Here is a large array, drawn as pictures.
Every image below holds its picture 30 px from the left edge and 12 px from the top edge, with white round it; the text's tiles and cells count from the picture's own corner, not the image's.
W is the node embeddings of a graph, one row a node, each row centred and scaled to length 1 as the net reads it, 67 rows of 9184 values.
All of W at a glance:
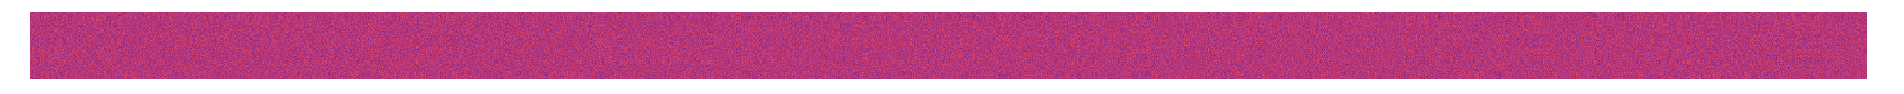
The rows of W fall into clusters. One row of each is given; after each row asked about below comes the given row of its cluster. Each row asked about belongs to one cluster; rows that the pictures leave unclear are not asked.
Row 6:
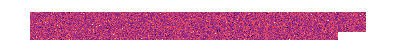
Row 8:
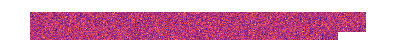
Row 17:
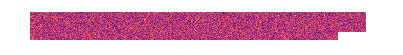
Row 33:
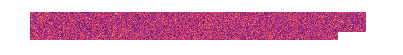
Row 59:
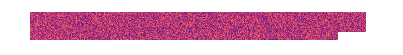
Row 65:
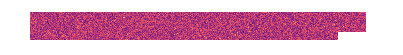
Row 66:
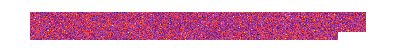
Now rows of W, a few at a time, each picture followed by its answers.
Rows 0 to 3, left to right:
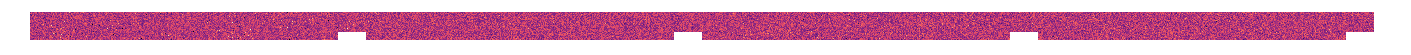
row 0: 6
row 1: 6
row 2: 59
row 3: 17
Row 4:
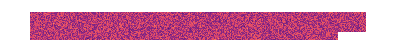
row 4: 59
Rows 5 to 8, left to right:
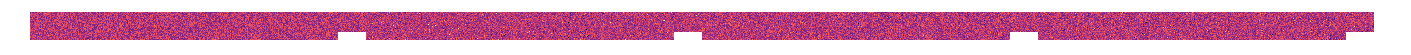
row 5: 59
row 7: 59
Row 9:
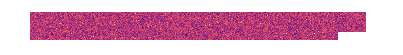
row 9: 6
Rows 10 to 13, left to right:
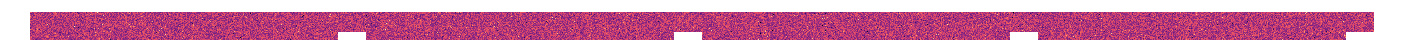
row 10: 66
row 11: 8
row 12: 8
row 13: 6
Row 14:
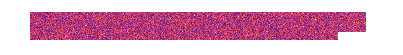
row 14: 6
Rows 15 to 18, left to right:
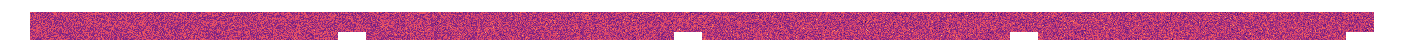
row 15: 66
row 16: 8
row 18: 17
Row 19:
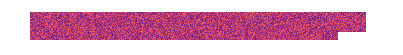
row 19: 8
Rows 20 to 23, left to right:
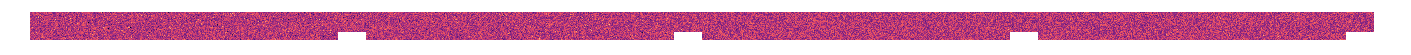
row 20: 8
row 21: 66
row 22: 65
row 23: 33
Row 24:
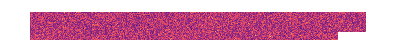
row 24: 33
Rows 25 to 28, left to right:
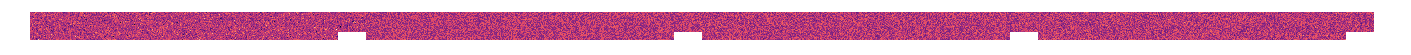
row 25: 65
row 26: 6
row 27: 6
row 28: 33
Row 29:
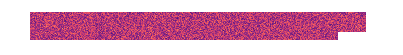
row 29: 8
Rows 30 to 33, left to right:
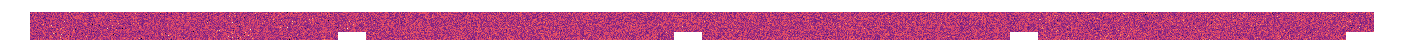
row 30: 6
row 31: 8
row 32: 6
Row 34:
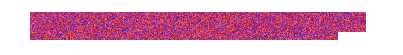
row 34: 65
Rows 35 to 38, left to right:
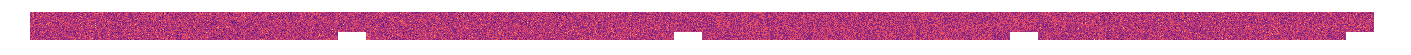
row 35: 17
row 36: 17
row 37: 8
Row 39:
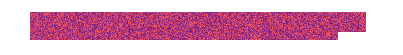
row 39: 59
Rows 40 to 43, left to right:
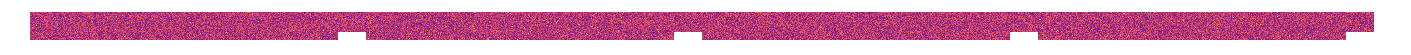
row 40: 8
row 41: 17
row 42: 66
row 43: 33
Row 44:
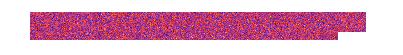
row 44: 8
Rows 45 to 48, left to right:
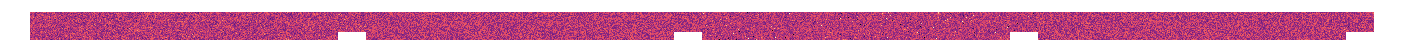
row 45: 17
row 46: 66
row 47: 17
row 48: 65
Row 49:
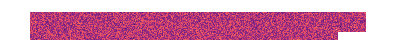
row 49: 65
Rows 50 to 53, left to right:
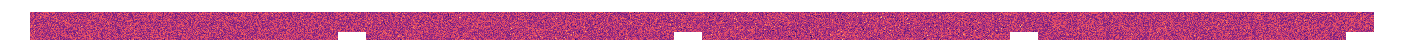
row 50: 17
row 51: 65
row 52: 33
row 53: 8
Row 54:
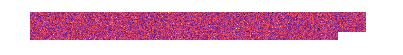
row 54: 6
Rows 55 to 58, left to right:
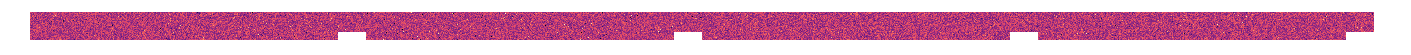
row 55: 66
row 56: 17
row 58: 6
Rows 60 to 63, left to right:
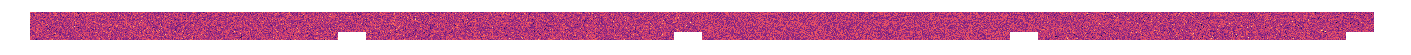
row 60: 66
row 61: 59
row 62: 66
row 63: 66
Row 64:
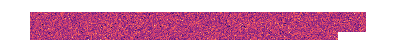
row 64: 59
